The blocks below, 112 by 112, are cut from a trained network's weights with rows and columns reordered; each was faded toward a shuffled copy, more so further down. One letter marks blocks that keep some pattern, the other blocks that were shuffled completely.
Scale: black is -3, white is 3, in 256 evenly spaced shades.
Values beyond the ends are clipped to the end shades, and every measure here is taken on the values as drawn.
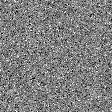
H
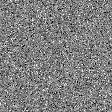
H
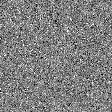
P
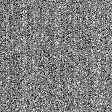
P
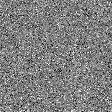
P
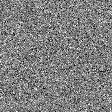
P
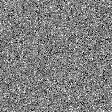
P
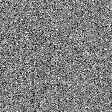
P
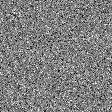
H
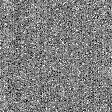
P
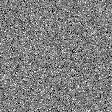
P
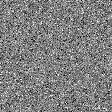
P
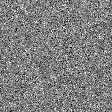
P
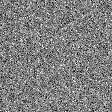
H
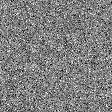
H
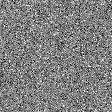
H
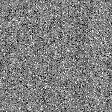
P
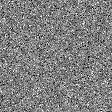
H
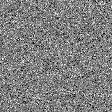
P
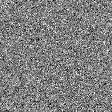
P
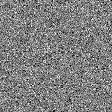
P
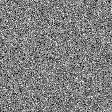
H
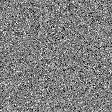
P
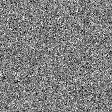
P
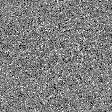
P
